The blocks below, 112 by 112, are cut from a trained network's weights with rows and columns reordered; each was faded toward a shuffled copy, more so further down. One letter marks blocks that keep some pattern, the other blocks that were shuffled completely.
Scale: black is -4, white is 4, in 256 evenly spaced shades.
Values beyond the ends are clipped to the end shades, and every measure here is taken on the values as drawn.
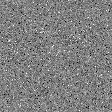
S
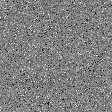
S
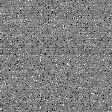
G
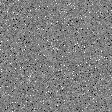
S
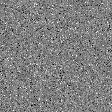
G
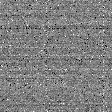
G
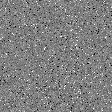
S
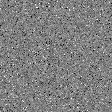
S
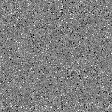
G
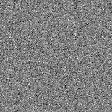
G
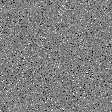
S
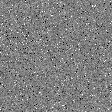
S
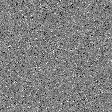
S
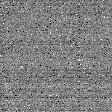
G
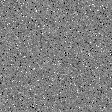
S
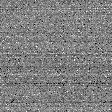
G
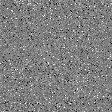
G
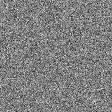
S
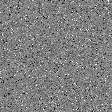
S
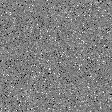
S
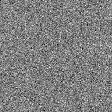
G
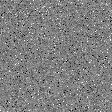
S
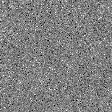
G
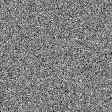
S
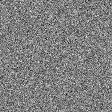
S
